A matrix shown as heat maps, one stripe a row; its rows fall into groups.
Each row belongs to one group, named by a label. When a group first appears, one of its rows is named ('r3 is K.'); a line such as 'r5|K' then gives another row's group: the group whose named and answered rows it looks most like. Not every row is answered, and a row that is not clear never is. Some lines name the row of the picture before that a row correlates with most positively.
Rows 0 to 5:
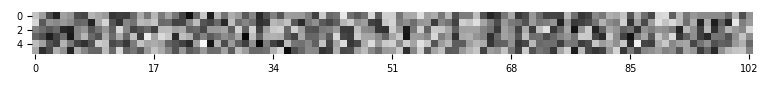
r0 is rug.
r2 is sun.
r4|rug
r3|sun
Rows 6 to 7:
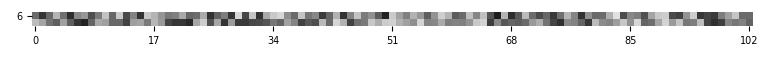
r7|rug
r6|sun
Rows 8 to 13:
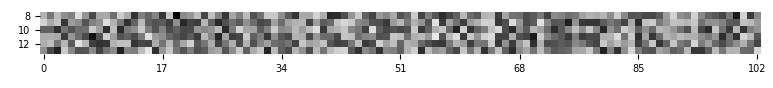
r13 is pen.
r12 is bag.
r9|rug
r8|bag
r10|pen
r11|rug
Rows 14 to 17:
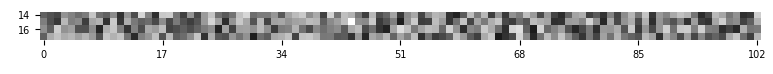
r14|pen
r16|rug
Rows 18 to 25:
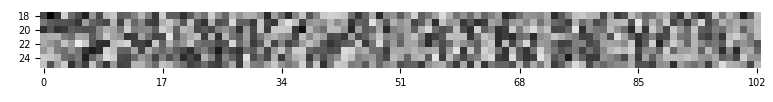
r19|sun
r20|sun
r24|rug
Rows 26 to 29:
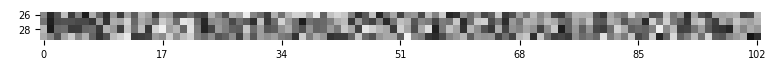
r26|pen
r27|sun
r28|sun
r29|bag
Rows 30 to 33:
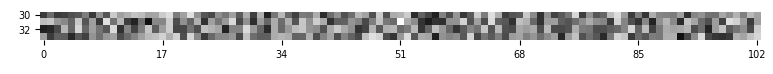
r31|bag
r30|sun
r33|sun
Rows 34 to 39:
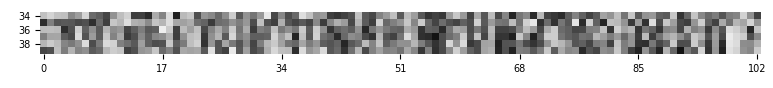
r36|bag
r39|bag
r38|bag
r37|bag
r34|bag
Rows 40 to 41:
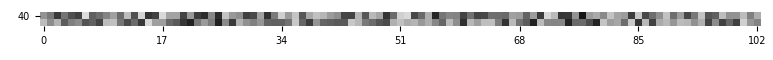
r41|rug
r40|sun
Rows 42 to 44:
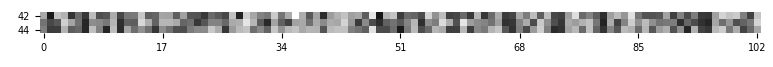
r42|pen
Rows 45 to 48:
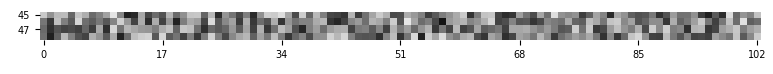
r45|bag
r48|pen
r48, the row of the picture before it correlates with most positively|43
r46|bag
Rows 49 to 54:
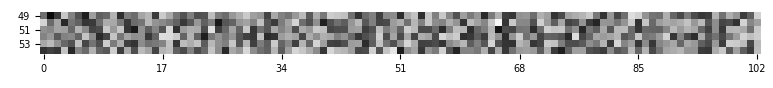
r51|bag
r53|bag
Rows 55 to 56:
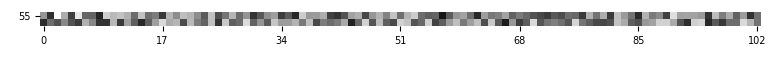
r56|sun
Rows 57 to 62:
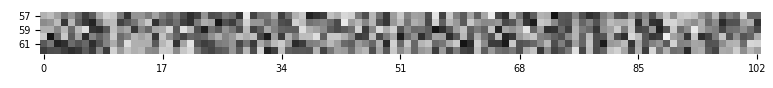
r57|rug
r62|sun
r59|bag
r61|sun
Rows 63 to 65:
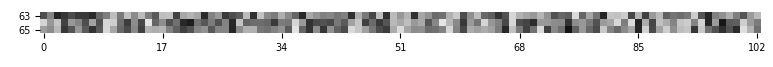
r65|rug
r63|sun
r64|rug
